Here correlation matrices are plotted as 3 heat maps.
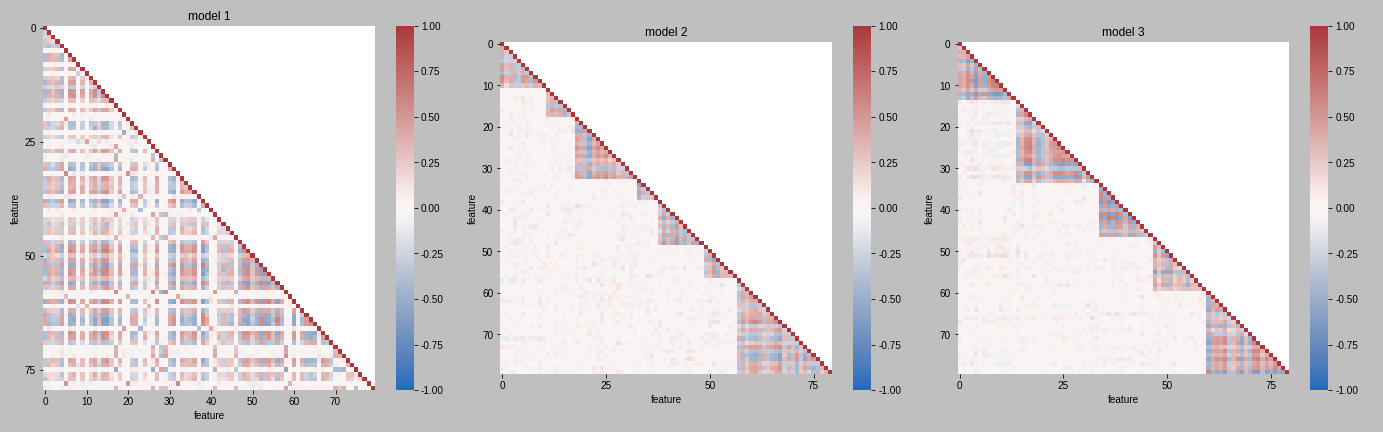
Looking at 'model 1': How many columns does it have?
80
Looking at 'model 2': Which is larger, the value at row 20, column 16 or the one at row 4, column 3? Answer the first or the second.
the second
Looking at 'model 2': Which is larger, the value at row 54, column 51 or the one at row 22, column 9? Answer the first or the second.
the first
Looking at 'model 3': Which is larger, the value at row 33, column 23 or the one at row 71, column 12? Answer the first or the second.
the first
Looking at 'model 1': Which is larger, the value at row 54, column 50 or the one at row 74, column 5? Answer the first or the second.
the first
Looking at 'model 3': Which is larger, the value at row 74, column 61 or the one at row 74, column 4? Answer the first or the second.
the first
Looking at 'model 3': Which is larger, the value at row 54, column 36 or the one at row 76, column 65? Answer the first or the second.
the first
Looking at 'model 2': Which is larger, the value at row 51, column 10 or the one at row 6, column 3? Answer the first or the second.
the first
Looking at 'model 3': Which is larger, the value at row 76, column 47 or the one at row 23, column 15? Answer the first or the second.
the second
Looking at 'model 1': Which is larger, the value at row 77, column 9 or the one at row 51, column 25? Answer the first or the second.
the first
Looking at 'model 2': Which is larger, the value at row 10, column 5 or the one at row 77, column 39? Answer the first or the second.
the first
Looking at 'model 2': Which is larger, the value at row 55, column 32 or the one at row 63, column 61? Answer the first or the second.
the first
